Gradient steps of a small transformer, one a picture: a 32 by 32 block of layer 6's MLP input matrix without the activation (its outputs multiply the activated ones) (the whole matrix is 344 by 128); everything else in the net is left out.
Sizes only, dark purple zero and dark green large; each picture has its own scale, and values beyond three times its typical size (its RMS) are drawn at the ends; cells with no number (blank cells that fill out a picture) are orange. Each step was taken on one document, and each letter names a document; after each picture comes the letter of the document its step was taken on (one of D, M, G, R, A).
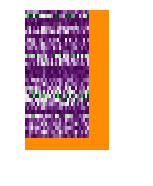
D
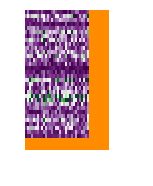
D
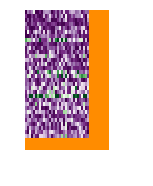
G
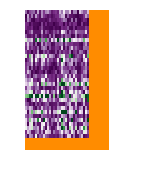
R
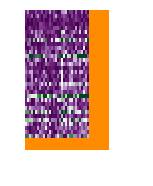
R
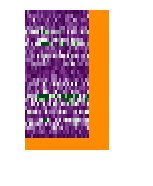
D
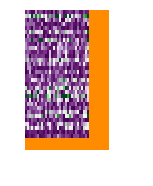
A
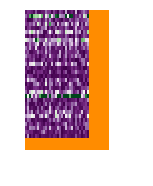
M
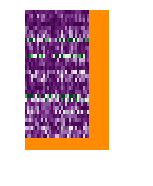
R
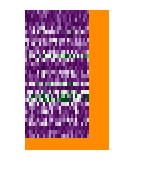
D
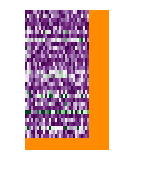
G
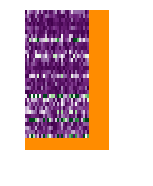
R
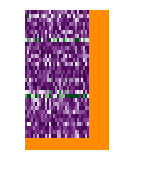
M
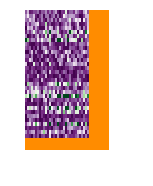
M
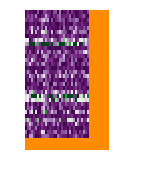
D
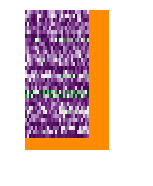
G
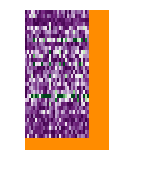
M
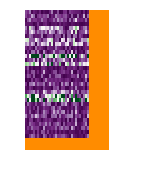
D
